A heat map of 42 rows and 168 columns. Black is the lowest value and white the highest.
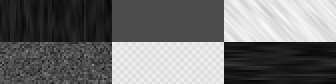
The table splits into 2 rows of 3 panels. Panel 1,1: very low, streaked downward, faint in contrast. Panel 1,2: low, flat. Panel 1,3: very high, slanting down to the right, faint in contrast. Panel 2,1: low, fine-grained. Panel 2,2: very high, checkered, faint in contrast. Panel 2,3: very low, streaked across, faint in contrast.
